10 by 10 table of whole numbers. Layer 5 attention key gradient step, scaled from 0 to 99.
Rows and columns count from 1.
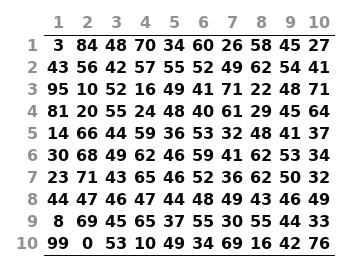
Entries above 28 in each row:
7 10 7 8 9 10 9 10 9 7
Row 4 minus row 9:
73 -49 10 -41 11 -15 31 -26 1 31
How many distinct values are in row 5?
10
